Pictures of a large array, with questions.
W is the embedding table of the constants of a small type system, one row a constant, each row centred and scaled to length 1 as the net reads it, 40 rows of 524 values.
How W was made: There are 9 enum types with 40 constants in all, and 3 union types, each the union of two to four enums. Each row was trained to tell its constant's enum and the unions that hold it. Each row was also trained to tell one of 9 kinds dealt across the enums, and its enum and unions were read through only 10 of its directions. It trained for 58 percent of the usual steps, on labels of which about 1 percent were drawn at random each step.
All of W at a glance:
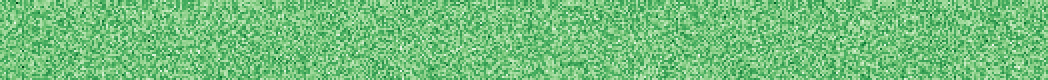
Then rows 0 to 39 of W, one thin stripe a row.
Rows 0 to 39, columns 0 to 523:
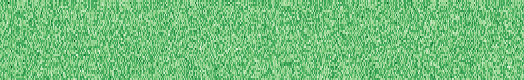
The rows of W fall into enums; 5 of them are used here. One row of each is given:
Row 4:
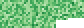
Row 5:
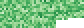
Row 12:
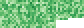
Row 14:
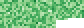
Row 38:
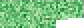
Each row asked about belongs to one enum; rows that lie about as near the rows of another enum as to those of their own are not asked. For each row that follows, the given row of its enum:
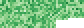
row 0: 14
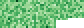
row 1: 4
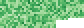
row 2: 14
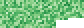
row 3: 12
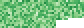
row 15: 5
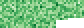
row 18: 4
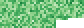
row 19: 4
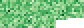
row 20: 5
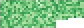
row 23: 14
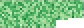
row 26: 5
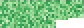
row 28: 4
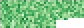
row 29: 12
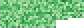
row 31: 12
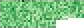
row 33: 38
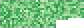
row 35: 14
